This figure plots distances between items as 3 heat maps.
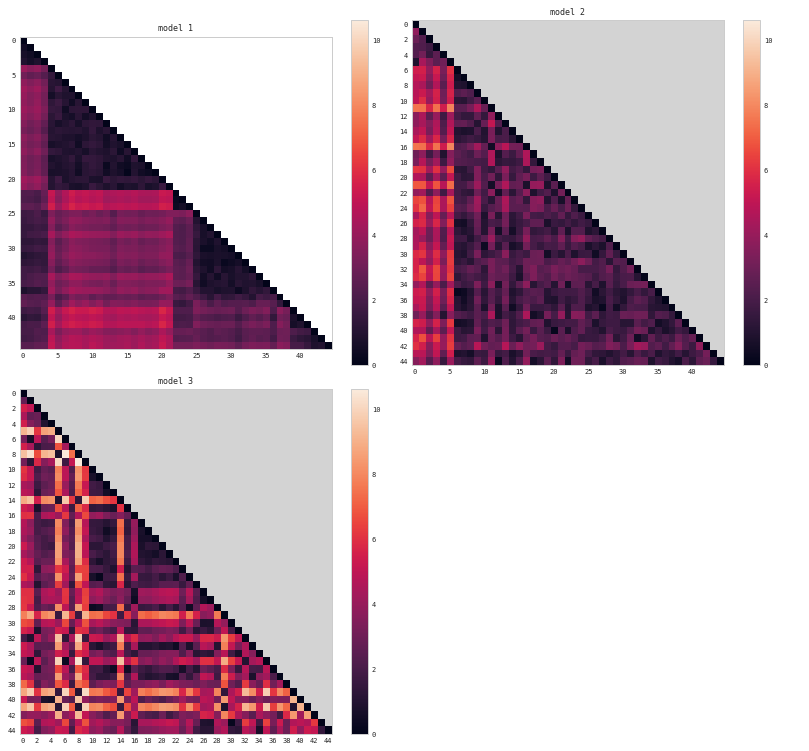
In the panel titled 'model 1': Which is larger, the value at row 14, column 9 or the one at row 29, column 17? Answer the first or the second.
the second
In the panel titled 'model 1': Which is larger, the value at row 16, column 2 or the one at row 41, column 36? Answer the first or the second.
the first
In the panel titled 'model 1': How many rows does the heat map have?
45
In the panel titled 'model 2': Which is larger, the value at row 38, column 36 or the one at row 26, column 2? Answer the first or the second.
the second
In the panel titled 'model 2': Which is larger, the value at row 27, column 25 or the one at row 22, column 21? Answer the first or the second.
the second
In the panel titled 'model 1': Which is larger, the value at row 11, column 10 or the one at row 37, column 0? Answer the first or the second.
the second
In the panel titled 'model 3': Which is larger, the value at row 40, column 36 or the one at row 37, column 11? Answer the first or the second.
the first
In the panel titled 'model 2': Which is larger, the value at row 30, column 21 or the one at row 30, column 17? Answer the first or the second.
the second
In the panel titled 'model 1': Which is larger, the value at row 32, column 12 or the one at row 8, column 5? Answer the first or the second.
the first
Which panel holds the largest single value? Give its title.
model 3
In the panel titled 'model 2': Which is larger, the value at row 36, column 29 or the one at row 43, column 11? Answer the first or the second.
the second
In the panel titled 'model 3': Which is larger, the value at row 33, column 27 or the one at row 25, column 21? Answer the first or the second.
the first
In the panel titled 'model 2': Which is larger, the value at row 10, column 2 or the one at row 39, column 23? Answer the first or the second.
the first
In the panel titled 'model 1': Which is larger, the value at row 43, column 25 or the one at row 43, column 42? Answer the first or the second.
the first
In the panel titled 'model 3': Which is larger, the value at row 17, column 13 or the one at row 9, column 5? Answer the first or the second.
the second
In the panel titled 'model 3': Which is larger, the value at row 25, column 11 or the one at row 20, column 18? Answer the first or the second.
the first
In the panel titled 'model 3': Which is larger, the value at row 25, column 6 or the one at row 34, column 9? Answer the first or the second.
the second
